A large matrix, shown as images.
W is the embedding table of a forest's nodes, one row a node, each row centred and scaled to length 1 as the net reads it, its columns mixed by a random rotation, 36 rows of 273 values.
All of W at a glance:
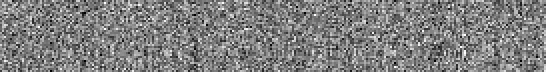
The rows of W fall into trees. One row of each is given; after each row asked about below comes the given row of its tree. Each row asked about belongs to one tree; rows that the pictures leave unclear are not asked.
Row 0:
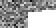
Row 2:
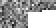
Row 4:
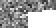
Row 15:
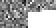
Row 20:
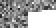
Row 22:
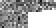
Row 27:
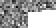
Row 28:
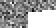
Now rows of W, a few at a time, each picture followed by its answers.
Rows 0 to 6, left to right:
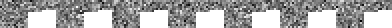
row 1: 4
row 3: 22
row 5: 28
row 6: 2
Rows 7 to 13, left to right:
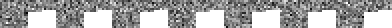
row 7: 20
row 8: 15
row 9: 22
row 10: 15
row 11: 22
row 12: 2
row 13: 28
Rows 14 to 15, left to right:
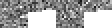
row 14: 4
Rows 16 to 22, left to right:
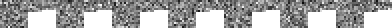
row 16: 0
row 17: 27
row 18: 28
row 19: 20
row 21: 15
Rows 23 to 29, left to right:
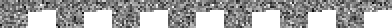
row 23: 4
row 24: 22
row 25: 27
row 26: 27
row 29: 22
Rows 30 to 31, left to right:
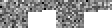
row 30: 2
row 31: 0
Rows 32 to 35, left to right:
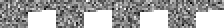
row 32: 20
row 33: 27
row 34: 20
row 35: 15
